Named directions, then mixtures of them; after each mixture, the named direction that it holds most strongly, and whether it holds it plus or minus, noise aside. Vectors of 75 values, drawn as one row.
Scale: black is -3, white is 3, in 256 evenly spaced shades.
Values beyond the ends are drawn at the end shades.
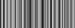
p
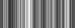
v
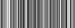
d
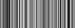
d, minus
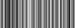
p, minus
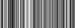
v, plus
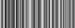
p, minus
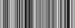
v, minus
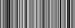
d, minus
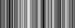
v, plus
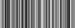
p, minus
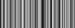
p, plus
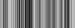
v, minus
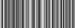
p, minus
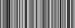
d, minus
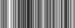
v, minus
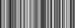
v, plus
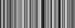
p, plus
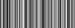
d, minus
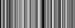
p, plus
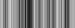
v, minus
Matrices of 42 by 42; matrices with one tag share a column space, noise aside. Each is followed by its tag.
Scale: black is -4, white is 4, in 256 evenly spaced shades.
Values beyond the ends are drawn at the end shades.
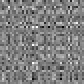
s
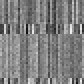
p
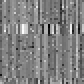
p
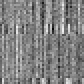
p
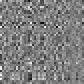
s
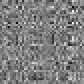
s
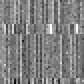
p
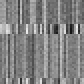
p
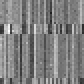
p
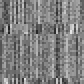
p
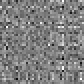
s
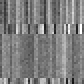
p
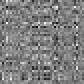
s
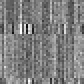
p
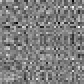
s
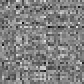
s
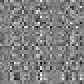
s
